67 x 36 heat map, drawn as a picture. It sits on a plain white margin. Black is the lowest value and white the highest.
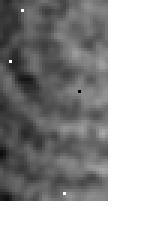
Four lone cells stand out: three far higher and one far lower than their neighbours. No single row or column stands out from its neighbours. Rings spread out from the top right. The field climbs toward the right.
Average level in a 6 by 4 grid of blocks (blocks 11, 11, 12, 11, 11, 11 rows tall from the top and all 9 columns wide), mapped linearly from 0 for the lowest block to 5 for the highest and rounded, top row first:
0234
0244
1135
0235
0234
1234
